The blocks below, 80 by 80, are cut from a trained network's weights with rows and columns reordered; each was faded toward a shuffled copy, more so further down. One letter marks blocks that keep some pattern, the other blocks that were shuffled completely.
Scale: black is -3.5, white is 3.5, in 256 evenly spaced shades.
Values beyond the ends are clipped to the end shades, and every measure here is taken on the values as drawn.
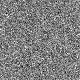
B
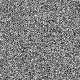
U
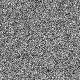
B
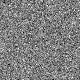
B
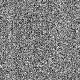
U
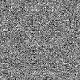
U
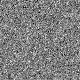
B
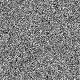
B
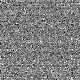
U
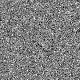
B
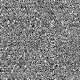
U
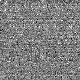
U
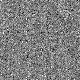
U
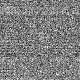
U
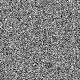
U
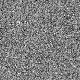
U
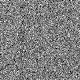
U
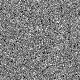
B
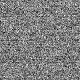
U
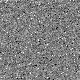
B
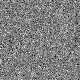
B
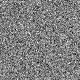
B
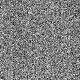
U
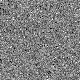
B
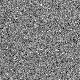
B
